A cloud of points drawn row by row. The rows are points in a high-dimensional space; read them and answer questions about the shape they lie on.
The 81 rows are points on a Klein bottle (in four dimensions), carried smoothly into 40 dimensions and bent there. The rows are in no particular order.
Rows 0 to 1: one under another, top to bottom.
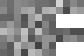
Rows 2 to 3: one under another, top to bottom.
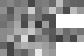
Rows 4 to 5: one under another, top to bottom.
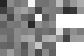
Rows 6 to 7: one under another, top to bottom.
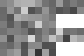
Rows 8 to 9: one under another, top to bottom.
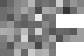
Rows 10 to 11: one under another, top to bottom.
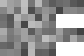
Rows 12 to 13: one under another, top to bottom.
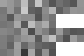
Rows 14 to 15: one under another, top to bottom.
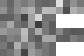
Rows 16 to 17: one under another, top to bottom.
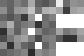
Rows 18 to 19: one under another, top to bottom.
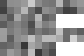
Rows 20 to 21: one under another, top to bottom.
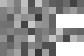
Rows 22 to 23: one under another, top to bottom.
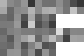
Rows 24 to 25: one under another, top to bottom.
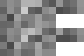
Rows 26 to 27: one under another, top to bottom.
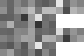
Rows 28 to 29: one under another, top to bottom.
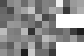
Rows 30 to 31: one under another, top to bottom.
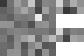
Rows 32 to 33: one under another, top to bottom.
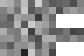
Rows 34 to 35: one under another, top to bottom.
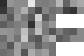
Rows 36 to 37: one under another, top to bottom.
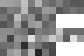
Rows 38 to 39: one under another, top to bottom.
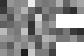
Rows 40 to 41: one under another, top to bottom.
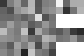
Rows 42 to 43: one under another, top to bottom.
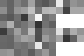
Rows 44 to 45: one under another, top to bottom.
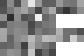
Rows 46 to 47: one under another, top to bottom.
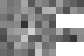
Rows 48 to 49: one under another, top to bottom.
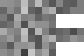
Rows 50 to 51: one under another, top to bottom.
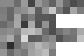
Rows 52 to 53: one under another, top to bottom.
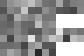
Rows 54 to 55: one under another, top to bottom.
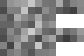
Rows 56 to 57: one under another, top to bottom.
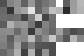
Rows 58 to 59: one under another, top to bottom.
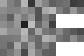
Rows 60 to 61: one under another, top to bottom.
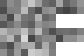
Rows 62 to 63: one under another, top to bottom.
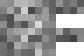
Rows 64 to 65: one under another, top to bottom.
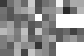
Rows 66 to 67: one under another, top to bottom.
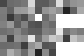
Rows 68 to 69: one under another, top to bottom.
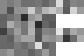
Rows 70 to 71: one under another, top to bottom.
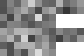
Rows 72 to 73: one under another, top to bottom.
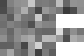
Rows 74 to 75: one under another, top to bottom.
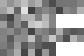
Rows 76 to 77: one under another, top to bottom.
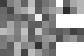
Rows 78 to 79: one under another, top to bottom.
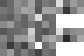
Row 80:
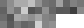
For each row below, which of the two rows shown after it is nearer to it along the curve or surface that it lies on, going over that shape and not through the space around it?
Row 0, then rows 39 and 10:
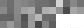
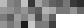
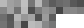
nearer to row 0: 39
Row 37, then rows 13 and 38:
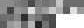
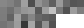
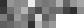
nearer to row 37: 13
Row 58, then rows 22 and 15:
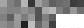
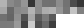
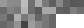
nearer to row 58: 22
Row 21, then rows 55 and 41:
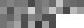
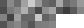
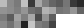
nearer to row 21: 41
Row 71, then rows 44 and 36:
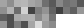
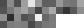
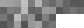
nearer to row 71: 36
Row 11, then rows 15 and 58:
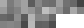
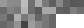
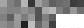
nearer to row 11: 15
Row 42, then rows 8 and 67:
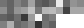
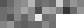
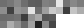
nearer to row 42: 8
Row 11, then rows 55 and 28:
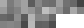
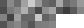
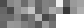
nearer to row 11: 28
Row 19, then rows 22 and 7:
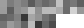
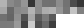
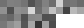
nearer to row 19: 22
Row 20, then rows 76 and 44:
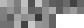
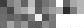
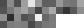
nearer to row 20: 44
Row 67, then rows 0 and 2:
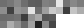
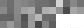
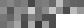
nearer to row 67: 2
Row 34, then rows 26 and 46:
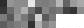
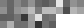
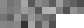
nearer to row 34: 26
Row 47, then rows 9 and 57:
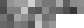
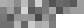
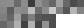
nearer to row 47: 9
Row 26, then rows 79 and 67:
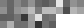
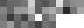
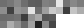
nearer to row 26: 79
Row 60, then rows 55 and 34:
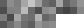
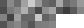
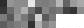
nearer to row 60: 55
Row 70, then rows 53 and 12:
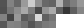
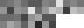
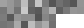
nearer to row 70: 12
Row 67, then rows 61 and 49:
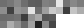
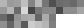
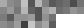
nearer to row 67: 49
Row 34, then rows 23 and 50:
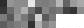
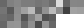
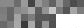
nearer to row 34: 23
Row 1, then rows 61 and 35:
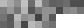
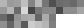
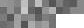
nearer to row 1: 61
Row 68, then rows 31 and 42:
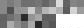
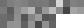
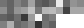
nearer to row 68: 42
